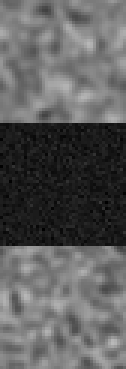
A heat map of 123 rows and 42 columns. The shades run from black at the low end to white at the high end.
It is made of 3 by 1 panels. Panel 1,1: middling, blotchy. Panel 2,1: very low, fine-grained, faint in contrast. Panel 3,1: middling, blotchy.
